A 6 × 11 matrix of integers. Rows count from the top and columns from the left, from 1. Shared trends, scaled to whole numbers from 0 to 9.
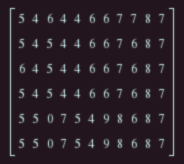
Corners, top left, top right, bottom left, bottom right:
5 7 5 7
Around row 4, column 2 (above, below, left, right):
4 5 5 5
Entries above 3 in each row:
11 11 11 11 10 10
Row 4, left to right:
5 4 5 4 4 6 6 7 6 8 7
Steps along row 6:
same down up down down up down down up down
